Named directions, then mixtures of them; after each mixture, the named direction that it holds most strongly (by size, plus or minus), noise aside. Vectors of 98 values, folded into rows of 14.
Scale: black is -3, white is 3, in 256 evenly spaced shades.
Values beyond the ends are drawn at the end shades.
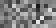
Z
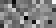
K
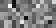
K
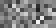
Z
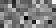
K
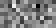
Z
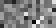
K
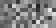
Z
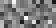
K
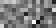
K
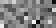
K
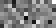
K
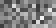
Z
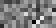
Z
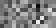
Z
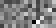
Z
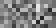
Z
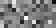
K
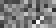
Z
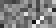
Z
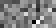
Z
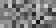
Z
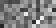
Z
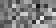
Z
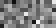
K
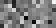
K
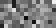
K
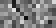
K
